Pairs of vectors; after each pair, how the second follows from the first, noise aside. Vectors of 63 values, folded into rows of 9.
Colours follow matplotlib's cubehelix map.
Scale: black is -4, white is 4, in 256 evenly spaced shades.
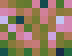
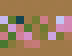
partly zeroed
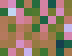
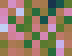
wrapped around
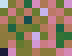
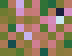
wrapped around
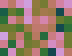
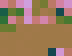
partly zeroed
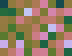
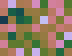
wrapped around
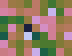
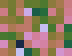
wrapped around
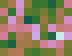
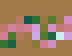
partly zeroed
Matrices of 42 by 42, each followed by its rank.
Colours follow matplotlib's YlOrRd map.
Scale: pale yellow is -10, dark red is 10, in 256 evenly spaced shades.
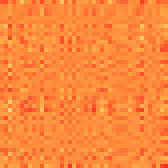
three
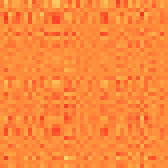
three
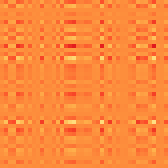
one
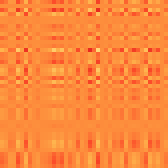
one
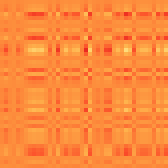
one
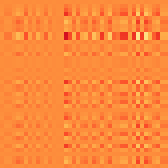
one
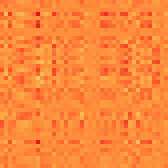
three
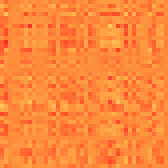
three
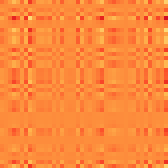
one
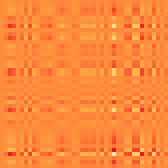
one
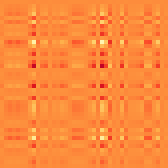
one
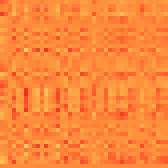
three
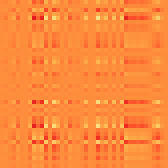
one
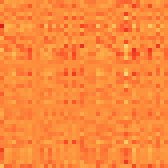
three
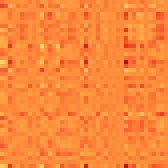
three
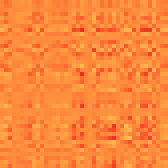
three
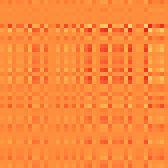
one
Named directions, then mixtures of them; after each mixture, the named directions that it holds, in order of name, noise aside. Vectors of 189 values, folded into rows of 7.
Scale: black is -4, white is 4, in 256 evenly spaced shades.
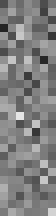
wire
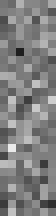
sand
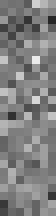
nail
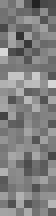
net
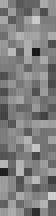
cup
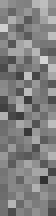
net, wire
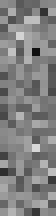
cup, wire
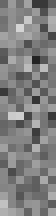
nail, wire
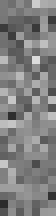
nail, sand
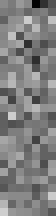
nail, net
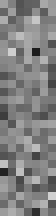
cup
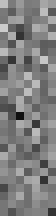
wire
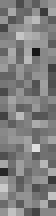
cup, wire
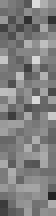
nail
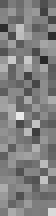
wire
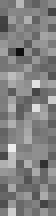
net, sand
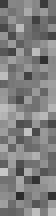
cup, wire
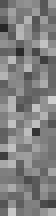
sand, wire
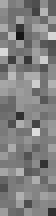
net, wire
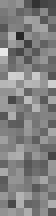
net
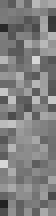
nail, sand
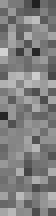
cup, net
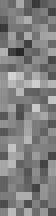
net, sand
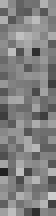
cup
